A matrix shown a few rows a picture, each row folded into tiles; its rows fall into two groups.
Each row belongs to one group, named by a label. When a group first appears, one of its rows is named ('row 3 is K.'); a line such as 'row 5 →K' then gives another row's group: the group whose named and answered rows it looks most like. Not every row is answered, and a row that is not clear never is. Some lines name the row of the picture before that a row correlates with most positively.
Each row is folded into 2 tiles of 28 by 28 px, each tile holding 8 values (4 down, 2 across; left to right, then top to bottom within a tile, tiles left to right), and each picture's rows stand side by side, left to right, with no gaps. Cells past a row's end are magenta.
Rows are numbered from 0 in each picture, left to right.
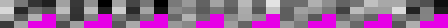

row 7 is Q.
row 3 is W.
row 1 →Q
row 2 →Q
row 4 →W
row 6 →W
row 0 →Q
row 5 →W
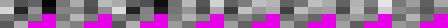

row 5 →W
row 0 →Q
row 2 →Q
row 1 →W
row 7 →W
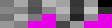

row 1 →Q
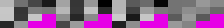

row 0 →Q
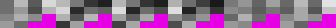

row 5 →W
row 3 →Q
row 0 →W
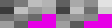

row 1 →W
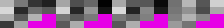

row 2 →Q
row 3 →W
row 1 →Q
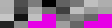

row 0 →Q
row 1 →W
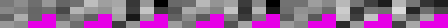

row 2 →Q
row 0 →W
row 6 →Q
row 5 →W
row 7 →Q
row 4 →Q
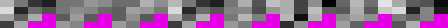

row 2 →W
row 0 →Q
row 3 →Q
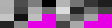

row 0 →Q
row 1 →Q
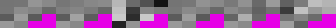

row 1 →W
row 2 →Q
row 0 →W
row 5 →W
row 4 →W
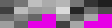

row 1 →Q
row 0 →W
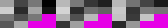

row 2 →Q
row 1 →Q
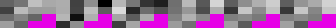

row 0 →W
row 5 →W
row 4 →W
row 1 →Q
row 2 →Q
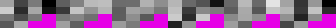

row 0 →Q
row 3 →Q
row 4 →W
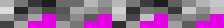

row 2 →Q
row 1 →W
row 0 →Q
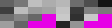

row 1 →Q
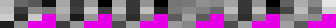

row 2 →Q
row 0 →Q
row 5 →W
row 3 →W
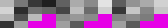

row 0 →Q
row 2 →W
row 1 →W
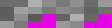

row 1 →W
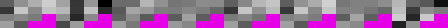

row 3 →W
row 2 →W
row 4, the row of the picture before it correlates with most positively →0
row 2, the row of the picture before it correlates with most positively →0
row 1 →Q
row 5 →W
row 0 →W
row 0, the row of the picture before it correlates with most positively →0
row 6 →W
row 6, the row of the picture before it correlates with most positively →1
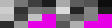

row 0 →Q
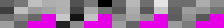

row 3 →W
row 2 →W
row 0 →W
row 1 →Q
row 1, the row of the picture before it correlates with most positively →0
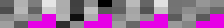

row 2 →W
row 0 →W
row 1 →Q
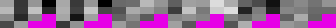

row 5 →W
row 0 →Q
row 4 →Q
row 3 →W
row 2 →W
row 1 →Q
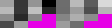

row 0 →Q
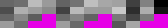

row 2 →Q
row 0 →W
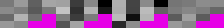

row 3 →W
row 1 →Q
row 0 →W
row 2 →Q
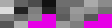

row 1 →W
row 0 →Q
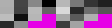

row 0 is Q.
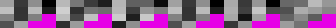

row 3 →Q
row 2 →Q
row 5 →W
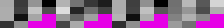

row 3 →W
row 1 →Q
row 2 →Q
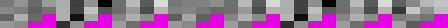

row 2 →W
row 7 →W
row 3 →W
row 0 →W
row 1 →Q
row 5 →Q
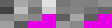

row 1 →W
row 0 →W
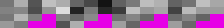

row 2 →W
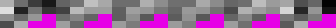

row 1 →W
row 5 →Q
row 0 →Q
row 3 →W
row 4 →W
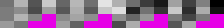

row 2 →Q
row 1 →W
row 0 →W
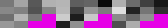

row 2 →Q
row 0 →W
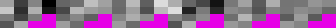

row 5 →W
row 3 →Q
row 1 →W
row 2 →W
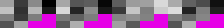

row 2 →W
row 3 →Q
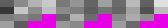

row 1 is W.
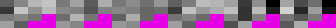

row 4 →Q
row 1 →W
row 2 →W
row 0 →W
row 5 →Q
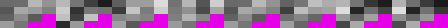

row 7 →Q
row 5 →W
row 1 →Q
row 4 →W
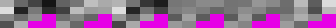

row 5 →W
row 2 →Q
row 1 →W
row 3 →W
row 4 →W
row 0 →Q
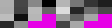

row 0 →Q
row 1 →Q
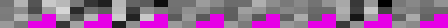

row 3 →W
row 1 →Q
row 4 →W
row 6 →Q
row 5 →W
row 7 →W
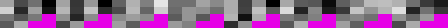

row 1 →Q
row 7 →Q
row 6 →W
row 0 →Q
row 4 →Q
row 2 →W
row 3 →W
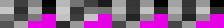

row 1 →Q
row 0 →Q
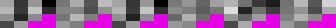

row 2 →Q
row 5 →W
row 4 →Q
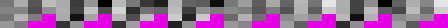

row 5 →W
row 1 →Q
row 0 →W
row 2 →Q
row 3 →Q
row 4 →W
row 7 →W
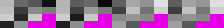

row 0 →Q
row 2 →W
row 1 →Q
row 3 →W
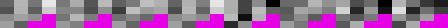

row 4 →Q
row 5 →W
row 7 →Q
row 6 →Q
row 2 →W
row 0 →W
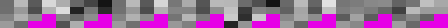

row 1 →Q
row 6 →W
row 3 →W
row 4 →Q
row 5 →W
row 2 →W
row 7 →W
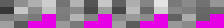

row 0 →W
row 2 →W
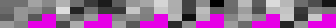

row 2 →W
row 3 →Q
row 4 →W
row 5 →Q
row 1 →Q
